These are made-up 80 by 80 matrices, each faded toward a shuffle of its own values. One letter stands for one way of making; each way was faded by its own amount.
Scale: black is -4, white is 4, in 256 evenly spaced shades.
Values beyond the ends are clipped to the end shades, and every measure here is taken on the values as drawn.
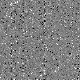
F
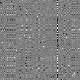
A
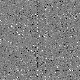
F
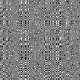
A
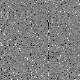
F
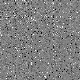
F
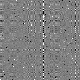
A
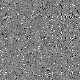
F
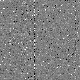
F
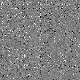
F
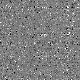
F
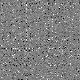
F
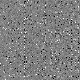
F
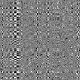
A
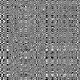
A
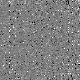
F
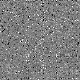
F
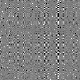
A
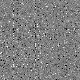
F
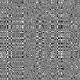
A
